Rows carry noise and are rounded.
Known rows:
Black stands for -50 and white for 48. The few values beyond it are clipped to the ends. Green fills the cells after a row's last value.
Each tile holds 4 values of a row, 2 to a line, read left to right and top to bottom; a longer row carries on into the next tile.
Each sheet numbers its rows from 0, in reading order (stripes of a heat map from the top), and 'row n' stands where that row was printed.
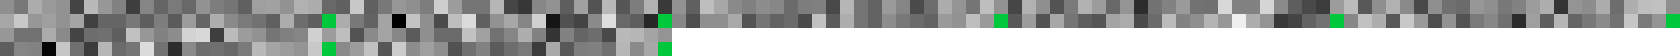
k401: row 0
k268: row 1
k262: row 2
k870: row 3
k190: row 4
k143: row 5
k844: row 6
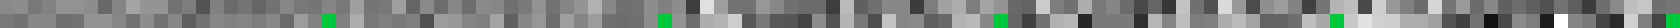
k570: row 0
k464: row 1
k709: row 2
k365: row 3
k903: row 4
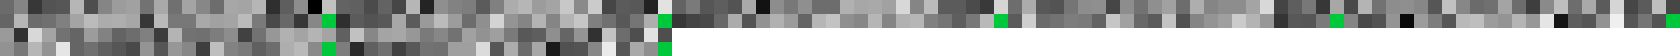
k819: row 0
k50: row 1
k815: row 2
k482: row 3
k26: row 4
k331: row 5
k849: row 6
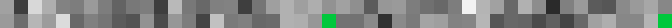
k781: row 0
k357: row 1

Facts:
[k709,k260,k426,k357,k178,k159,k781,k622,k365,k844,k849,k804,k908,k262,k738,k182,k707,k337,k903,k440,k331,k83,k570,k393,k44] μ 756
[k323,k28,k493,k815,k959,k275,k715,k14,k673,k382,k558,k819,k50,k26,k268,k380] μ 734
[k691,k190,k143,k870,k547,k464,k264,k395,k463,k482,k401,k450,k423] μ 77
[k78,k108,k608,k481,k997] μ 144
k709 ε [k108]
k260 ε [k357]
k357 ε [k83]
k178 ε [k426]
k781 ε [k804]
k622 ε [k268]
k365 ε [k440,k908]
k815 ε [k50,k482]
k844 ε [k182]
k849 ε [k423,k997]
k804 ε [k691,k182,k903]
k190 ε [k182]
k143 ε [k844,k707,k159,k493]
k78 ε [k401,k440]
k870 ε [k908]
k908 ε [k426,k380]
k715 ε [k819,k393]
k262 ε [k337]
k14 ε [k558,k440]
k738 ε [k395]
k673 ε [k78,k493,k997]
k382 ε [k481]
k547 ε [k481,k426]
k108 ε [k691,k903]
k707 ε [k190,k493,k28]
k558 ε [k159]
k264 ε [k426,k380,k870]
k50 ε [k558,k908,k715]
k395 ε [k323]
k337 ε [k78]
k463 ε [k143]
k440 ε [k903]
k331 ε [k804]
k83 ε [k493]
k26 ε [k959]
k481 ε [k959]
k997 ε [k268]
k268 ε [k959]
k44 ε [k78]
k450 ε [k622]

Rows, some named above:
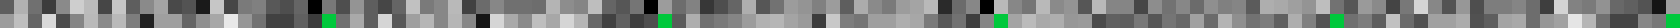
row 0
k426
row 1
k380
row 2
k819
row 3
k401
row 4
k908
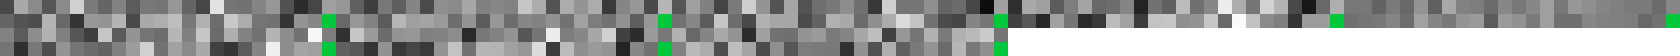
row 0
k178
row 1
k558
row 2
k908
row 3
k264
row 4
k275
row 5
k673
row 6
k547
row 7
k190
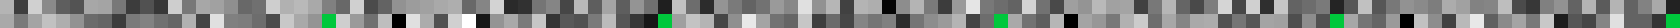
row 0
k108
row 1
k959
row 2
k493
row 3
k481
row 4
k268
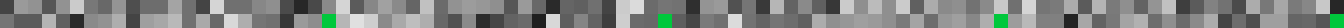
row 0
k178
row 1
k182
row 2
k14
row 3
k423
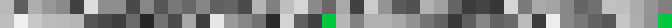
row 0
k691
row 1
k108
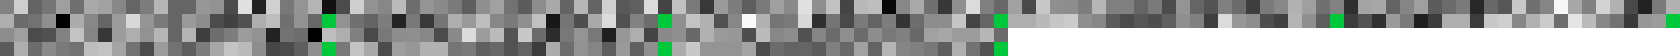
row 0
k997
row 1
k450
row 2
k493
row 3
k440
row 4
k264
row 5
k393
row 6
k159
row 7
k401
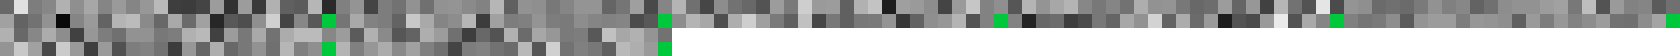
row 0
k622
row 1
k323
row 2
k28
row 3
k849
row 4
k608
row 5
k190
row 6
k78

